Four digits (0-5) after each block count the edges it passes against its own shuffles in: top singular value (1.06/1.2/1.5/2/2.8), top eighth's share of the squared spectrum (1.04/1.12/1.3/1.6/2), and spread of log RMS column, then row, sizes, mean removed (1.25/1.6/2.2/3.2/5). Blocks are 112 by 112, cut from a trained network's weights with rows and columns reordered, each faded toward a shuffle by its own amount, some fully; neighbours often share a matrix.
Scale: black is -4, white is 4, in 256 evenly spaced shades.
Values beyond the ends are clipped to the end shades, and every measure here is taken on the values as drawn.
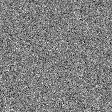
1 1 0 0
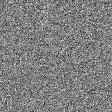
2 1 0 0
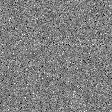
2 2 0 1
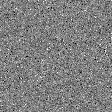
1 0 0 0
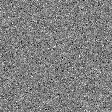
0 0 0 0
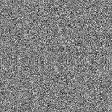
3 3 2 0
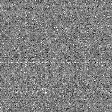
2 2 2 1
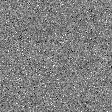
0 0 0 0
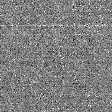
2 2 1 1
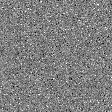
0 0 0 0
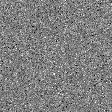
0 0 0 0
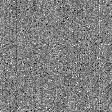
2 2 0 1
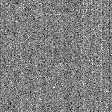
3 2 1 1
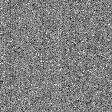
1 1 0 0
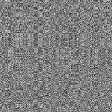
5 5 3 2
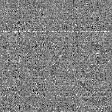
3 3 3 2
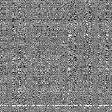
3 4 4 2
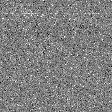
1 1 0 0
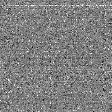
3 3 2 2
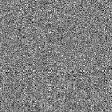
4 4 2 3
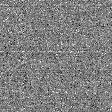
2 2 1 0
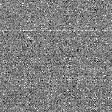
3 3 2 1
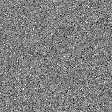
2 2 0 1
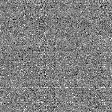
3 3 2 1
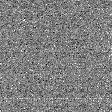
2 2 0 0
